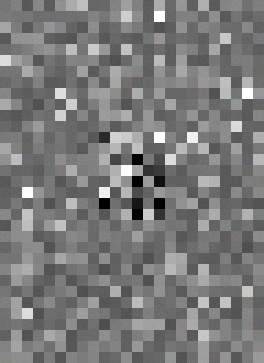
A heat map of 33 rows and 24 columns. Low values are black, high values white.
An odd patch, rougher than its surroundings, sits in the centre. Neither half mirrors the other. No overall slope runs across the table. Values change most from cell to cell in the centre. The grain is fine, like static. There is no seam.
